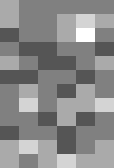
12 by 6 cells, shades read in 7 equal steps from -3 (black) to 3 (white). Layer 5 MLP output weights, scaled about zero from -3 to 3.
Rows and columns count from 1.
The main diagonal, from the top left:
1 0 0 0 0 0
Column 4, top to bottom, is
0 1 1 0 -1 0 -1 1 1 -1 -1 2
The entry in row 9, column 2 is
0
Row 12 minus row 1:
0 0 1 2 1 1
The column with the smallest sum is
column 3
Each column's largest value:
1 2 1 2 3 2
